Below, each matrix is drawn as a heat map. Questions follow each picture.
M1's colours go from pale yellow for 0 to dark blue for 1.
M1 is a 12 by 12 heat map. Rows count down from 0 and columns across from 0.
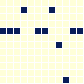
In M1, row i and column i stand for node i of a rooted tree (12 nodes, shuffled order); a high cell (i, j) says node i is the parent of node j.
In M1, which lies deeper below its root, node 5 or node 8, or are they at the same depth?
node 8
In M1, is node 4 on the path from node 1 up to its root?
yes
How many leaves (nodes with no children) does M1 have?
8
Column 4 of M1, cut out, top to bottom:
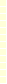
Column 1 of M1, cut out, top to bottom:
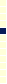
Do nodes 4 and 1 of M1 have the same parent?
no
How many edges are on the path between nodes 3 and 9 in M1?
4
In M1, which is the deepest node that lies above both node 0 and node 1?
4
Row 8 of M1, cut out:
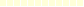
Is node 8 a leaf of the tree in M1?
yes
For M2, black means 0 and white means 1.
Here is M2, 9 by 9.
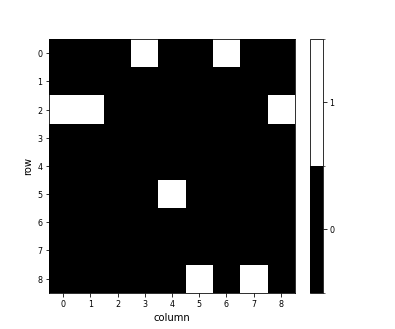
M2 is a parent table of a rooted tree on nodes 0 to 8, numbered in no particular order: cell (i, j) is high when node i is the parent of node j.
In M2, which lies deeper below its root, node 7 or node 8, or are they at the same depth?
node 7
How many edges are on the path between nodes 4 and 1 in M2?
4
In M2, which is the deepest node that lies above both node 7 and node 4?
8
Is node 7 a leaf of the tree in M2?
yes
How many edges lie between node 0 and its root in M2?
1
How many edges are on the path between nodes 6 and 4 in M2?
5
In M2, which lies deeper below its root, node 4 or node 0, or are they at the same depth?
node 4
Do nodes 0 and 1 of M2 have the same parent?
yes
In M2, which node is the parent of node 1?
2
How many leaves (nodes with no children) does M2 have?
5
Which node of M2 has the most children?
2
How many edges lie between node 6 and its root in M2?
2
